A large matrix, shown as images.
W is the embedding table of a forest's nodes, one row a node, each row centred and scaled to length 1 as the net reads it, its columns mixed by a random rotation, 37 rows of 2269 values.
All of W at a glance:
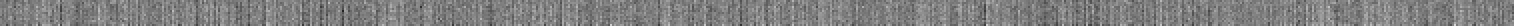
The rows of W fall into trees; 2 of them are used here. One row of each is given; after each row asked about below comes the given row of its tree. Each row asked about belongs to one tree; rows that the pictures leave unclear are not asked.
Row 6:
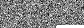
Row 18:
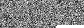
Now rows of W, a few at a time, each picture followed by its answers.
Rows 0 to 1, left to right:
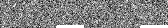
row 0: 6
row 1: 18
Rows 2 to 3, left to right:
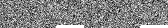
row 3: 18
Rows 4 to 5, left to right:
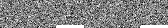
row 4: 6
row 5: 6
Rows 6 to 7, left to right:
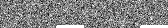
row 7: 18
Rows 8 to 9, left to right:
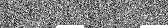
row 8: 18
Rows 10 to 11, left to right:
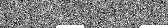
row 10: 18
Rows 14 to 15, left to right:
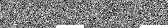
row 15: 18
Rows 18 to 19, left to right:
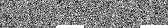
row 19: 6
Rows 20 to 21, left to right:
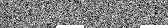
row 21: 6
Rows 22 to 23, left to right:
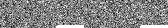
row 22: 18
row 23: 18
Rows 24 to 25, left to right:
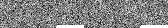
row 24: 6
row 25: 18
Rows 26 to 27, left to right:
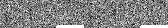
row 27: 18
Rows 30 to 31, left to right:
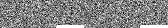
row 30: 6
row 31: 6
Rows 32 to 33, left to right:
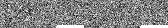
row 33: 18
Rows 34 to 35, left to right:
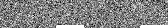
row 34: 6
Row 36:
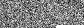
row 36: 18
